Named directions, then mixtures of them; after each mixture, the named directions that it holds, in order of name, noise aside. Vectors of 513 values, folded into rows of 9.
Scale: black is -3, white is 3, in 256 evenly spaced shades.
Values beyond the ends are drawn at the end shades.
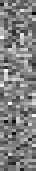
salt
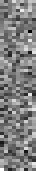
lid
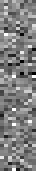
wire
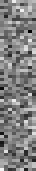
lid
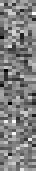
salt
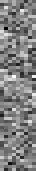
salt, wire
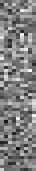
lid, salt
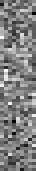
salt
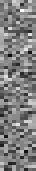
lid, salt, wire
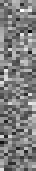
lid, salt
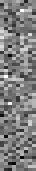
lid, salt, wire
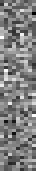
salt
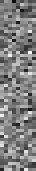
lid, wire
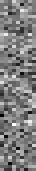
lid, salt, wire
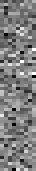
wire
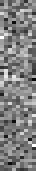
salt, wire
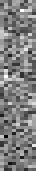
lid, salt, wire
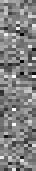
wire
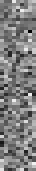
lid
